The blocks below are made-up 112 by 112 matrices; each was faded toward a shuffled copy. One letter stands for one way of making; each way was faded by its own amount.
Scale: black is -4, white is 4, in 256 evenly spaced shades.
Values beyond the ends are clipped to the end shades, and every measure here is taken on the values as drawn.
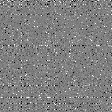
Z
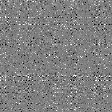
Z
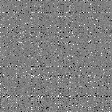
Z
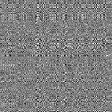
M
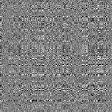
M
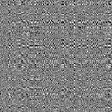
M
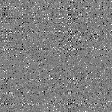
Z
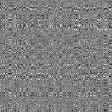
M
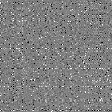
Z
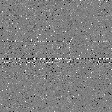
Z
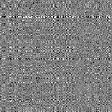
M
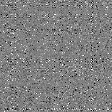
Z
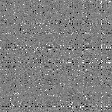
Z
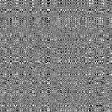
M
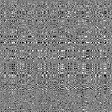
M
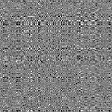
M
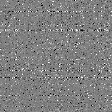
Z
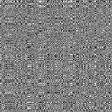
M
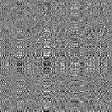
M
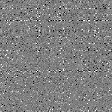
Z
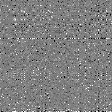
Z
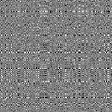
M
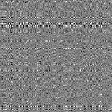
M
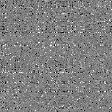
Z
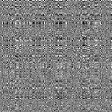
M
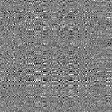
M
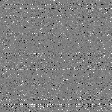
Z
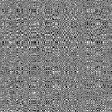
M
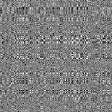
M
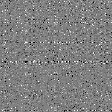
Z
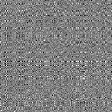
M
